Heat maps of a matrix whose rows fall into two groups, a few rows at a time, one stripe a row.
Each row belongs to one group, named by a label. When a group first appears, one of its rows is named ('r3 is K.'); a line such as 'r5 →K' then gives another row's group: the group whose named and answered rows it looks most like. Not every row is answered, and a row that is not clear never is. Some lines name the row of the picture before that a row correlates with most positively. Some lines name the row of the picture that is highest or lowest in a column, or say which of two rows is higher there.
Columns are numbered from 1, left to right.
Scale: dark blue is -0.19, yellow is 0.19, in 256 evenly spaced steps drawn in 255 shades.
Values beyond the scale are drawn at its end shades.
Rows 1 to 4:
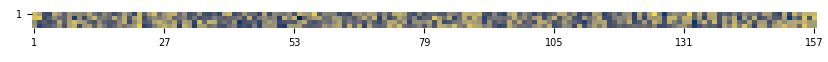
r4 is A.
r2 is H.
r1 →H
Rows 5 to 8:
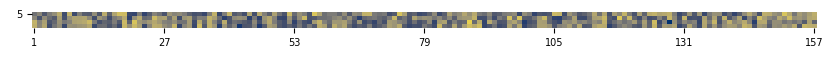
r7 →A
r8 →A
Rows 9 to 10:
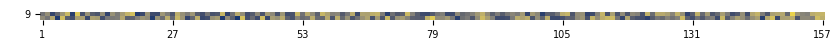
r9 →H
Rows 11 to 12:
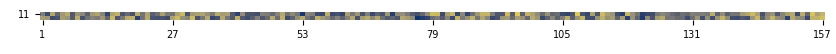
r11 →A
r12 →H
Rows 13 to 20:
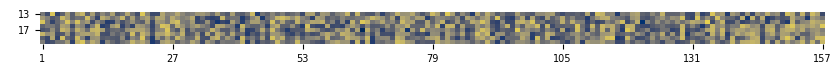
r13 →A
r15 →H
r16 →A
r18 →A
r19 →A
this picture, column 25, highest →16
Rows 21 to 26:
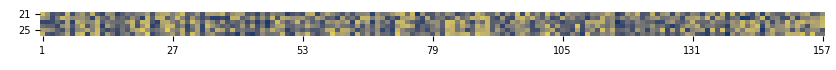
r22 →H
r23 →A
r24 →A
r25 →A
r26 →A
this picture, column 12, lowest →21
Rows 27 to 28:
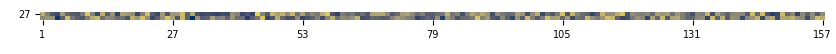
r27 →H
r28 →A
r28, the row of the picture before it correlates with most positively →25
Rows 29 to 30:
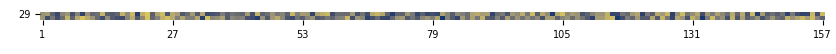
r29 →H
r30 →A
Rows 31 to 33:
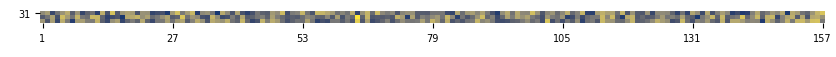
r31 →H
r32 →A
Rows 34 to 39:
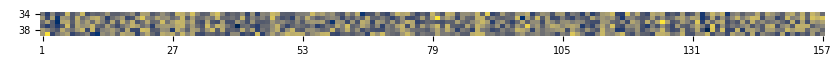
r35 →A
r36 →H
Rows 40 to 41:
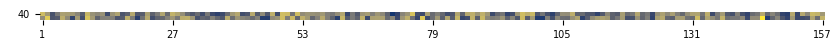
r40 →H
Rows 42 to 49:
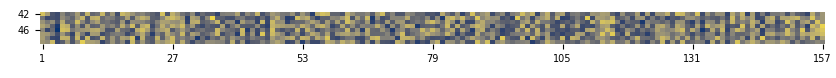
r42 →H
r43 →A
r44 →A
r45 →H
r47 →A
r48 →H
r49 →A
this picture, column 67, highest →48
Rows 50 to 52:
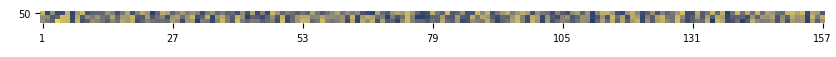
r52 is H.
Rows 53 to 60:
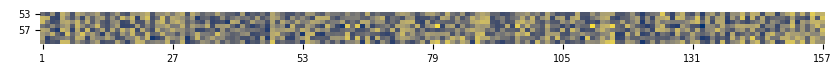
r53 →A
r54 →H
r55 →H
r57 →H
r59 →A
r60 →A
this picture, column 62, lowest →55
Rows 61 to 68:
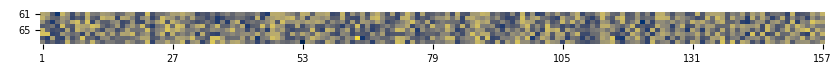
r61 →H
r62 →H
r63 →H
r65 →A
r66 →H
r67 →A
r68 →A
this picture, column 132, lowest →62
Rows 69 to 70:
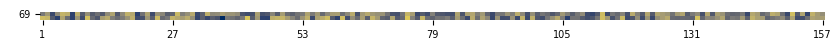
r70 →H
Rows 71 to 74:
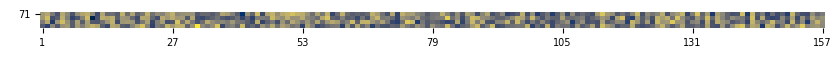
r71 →H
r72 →H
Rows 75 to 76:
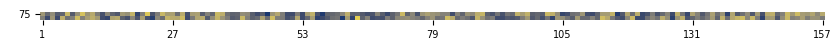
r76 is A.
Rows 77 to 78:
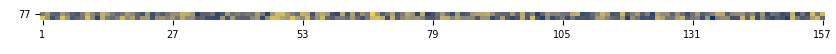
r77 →H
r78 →H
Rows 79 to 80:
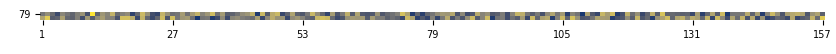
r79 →A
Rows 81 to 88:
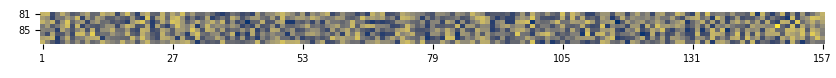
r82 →H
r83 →A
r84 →H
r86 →A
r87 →A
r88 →H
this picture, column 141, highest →88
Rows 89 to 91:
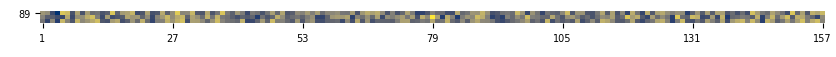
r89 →H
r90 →A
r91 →A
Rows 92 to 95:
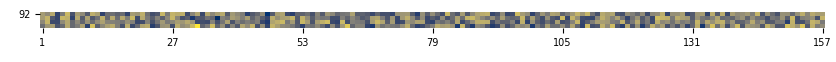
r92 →A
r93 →H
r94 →H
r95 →A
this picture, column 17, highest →93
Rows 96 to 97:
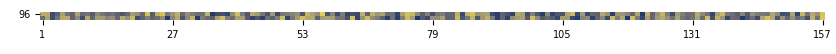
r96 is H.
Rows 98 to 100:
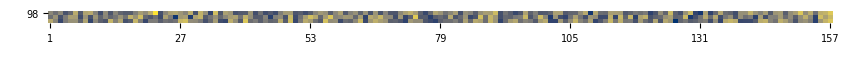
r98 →A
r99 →H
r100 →H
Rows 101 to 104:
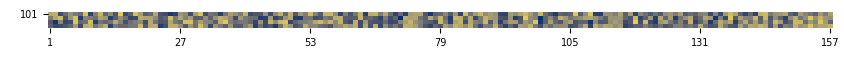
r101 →H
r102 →A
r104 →A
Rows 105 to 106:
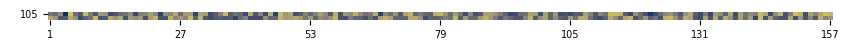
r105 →A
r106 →H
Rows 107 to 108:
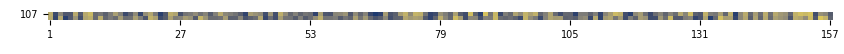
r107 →A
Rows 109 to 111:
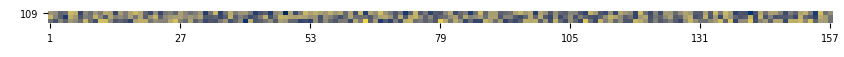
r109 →H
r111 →A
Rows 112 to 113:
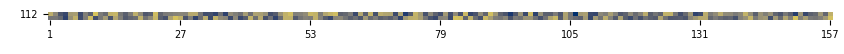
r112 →H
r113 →A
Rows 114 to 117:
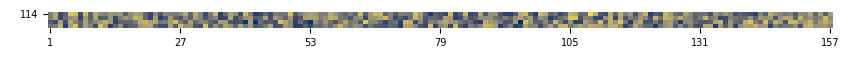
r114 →H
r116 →A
